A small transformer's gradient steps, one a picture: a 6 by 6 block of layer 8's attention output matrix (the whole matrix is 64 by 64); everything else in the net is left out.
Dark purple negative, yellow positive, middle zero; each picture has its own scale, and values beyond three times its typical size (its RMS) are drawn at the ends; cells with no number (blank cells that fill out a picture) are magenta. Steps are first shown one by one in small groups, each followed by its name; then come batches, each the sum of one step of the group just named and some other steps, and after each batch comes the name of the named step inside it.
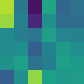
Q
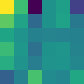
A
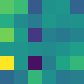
A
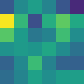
A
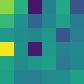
A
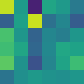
A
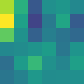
A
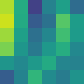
A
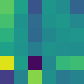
A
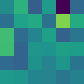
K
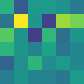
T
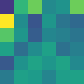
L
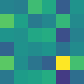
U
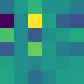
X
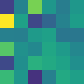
L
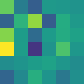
T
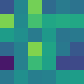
X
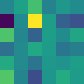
X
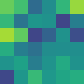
L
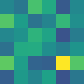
U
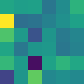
L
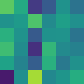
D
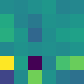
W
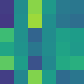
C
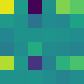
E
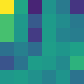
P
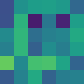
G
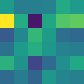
E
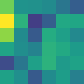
P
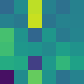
C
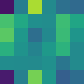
C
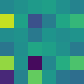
W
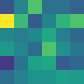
D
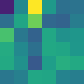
C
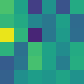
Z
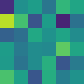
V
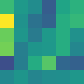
V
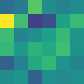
V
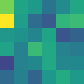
Z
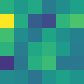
Z
